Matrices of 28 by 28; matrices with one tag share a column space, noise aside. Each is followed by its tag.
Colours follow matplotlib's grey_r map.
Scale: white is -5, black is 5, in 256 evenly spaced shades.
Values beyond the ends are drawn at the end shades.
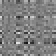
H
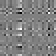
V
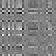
V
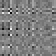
V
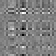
V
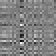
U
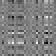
H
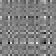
H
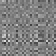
U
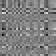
V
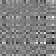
H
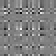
V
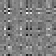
V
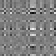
V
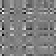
V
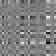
H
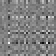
H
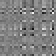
V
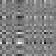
H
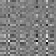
U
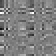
V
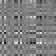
H
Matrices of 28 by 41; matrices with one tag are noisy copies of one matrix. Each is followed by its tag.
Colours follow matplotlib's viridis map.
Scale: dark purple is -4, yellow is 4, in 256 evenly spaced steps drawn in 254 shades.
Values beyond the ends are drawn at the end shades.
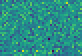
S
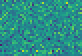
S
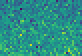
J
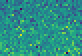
J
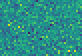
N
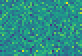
S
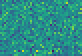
S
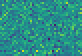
S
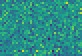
S
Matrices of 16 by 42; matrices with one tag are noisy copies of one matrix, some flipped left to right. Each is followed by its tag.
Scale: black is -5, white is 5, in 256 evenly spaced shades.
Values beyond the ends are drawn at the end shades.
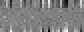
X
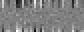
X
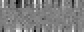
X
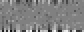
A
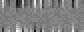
X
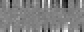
X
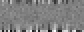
A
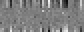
X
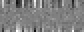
X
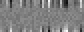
X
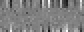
X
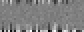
A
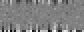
A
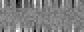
X
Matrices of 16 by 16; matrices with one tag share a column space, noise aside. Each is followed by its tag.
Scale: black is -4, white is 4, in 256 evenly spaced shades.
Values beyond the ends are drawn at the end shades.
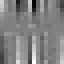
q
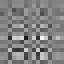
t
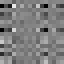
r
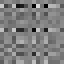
r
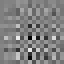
t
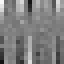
q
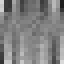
q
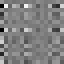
r
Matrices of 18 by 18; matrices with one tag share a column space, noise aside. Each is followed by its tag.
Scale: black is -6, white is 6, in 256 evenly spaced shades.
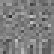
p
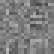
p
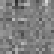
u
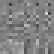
p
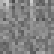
u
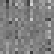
u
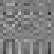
p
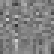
p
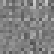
u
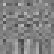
p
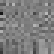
p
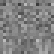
p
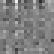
u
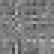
p
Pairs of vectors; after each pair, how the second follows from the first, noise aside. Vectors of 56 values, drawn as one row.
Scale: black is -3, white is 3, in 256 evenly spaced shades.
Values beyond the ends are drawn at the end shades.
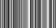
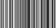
negated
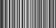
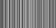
shrunk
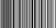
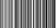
negated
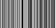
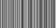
shrunk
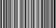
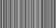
shrunk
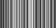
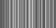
shrunk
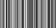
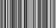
negated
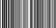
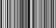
negated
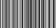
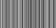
shrunk
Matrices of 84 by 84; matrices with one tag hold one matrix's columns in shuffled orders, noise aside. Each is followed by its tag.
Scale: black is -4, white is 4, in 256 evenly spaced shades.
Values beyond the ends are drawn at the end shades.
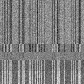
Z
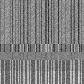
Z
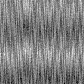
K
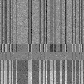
Z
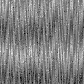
K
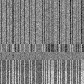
Z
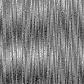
K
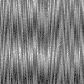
K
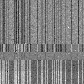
Z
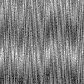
K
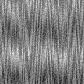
K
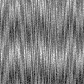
K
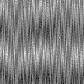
K
